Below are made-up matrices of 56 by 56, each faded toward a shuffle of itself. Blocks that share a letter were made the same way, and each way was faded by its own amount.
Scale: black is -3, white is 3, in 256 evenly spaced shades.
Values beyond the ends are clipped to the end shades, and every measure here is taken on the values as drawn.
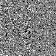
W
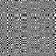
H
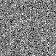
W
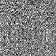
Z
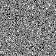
W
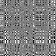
H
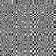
H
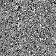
W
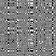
H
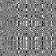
H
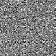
Z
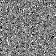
W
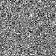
Z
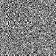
Z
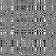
H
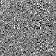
Z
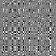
H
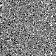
W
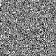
Z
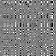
H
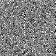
W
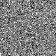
W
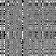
H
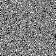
W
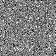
W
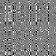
H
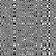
H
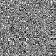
Z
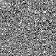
Z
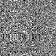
Z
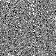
W
